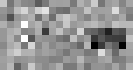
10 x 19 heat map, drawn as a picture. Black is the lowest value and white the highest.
Average level on the scale: 60%. Mirror symmetry: none. Odd patch: lower, in the middle right. Ninth with the lowest average: middle right.
